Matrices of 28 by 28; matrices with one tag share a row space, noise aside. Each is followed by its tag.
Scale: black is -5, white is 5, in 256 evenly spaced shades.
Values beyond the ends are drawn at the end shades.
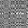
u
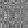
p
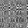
u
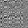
p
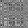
p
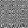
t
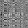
p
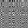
t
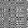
u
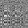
p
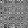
p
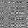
u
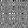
t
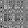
p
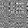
u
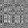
p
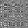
p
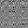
t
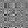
p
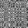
u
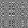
t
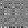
p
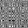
t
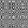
t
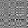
u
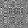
p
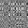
u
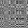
u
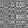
u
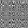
t
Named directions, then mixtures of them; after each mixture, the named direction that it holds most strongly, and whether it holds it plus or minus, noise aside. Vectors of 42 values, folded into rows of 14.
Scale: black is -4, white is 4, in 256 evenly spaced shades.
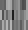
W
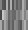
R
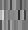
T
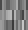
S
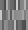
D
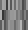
R, minus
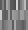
D, plus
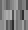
S, plus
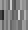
T, minus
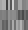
R, minus
